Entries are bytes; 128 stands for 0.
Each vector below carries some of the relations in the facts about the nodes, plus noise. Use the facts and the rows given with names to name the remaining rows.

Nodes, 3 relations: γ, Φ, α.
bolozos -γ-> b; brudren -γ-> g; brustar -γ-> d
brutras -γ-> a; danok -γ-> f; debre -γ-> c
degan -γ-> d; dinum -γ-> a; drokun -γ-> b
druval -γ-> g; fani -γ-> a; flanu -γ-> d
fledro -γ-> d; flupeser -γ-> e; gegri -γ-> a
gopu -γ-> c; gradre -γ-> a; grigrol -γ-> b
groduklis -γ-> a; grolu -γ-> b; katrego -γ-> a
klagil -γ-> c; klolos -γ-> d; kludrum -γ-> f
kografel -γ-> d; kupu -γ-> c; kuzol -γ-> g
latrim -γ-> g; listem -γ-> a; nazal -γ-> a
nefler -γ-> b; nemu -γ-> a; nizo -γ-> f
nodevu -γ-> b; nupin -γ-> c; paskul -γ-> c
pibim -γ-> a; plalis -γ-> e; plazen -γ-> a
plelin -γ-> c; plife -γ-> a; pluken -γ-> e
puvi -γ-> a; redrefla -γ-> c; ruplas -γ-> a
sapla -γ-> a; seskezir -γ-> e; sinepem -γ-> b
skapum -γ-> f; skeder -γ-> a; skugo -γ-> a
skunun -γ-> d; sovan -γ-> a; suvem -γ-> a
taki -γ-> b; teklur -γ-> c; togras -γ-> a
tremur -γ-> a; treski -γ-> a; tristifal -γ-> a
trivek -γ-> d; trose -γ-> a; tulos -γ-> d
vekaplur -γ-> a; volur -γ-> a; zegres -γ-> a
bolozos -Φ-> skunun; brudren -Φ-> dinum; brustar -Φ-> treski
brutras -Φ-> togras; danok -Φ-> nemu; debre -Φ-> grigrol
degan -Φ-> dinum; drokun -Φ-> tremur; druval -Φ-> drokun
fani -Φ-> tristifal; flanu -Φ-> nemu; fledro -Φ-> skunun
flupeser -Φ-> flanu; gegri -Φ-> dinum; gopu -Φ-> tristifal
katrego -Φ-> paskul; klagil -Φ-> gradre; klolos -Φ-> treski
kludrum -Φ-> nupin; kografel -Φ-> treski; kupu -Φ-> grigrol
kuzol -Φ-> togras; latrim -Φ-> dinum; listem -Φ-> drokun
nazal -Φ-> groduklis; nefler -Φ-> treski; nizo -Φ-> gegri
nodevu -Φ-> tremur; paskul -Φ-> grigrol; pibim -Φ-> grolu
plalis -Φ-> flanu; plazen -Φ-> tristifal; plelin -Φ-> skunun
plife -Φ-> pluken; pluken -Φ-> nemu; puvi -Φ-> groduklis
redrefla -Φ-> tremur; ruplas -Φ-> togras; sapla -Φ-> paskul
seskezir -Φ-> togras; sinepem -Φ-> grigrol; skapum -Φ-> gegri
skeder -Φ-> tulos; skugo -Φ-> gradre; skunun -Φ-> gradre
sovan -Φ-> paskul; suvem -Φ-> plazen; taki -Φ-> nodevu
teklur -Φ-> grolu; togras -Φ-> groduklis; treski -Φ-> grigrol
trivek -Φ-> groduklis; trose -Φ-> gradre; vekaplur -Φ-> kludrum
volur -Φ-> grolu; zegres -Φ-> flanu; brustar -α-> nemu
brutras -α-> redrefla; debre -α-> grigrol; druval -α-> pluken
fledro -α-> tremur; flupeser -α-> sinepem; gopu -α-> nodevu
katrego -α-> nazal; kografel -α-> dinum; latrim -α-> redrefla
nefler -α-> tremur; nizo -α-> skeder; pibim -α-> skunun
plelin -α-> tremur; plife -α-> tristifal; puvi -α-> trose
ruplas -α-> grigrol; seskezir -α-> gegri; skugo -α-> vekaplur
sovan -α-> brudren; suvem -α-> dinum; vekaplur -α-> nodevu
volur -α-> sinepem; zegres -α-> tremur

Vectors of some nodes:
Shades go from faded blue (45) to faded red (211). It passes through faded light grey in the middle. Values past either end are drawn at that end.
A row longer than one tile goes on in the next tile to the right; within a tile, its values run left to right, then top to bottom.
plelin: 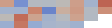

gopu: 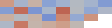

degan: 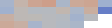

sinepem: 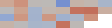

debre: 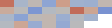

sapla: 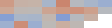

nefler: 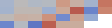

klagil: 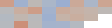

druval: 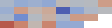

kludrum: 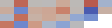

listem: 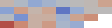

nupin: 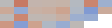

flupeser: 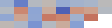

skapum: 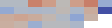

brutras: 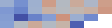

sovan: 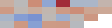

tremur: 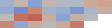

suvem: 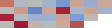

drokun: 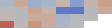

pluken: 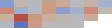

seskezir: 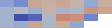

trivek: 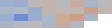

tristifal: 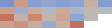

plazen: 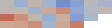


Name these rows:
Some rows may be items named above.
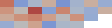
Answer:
skunun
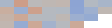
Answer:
tulos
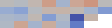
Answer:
latrim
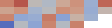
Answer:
kografel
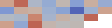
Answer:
nodevu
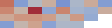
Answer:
skunun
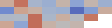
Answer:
nodevu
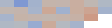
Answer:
danok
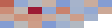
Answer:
skunun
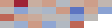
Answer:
dinum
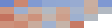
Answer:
tristifal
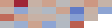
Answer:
dinum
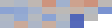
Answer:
latrim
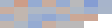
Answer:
teklur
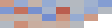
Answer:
gopu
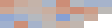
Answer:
sapla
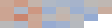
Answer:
gradre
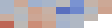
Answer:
drokun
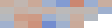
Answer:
trose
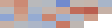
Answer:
sinepem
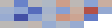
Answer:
ruplas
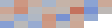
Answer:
brustar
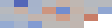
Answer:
plalis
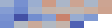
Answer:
brutras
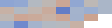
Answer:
flanu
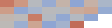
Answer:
grigrol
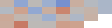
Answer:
fani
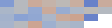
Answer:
puvi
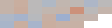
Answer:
kupu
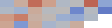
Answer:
gegri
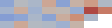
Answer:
nazal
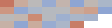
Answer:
grigrol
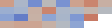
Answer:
redrefla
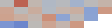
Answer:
treski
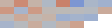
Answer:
paskul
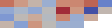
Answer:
vekaplur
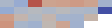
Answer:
nizo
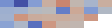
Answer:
zegres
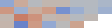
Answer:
nemu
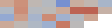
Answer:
sinepem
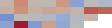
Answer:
katrego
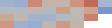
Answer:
brudren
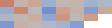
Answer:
skugo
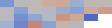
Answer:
togras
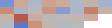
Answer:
pluken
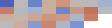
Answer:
plife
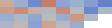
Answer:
pibim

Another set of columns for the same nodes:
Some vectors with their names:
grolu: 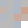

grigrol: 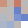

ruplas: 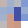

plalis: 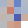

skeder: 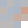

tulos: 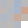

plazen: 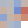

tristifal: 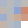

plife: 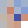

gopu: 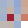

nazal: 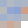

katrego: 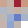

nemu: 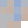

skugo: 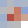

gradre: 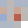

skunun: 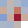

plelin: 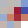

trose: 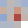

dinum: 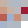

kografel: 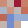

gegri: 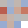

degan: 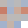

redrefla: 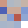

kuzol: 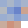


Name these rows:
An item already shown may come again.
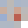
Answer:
gradre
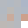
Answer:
pibim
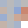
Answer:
tristifal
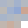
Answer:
groduklis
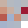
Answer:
dinum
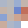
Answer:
plazen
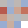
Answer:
gegri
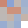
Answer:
latrim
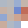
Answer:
plazen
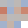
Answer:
brudren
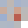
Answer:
gradre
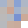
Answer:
pluken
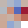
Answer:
suvem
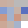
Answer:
tremur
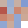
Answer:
nizo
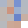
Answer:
flanu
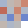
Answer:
sinepem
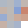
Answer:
fani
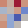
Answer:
nefler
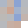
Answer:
danok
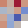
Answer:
nefler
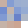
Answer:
brutras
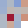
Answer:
vekaplur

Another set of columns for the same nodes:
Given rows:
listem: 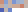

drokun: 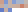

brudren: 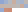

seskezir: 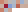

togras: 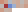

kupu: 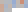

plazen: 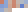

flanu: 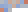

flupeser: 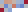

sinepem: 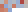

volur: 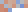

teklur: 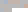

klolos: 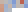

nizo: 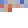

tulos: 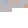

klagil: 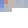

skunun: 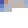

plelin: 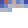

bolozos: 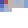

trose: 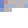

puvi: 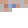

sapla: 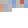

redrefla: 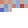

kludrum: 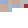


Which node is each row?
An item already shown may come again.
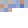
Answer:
debre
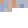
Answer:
fani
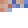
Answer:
kografel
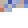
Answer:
nefler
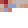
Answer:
brutras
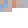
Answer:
tristifal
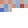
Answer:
redrefla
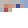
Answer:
dinum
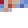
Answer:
suvem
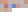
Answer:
puvi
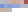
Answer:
pluken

